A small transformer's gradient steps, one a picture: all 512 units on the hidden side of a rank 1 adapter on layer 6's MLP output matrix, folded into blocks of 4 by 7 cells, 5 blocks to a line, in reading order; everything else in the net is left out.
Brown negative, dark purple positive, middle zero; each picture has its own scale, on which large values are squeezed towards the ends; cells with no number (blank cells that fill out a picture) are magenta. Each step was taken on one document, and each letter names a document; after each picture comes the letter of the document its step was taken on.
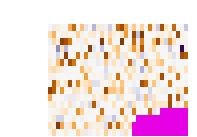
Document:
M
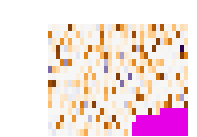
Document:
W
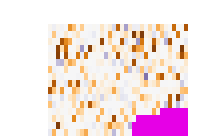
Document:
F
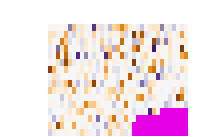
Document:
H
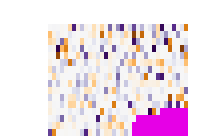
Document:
W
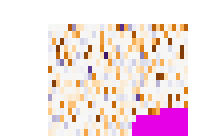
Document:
W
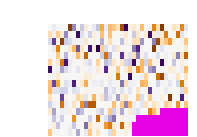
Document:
W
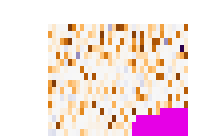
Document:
M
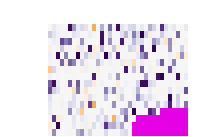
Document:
M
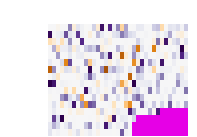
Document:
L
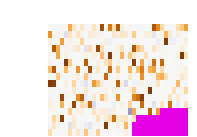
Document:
L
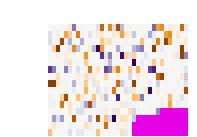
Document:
L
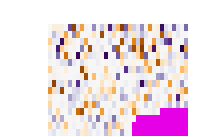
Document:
F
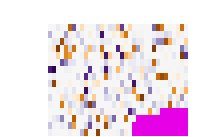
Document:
L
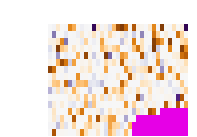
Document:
M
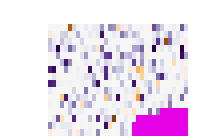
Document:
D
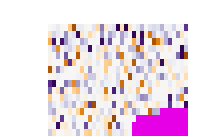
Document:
W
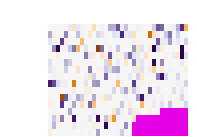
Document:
L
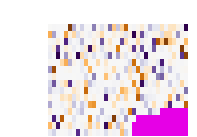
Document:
H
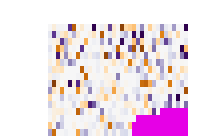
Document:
M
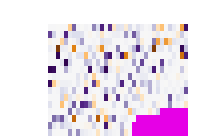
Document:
D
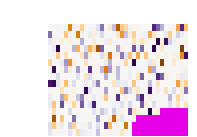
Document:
L
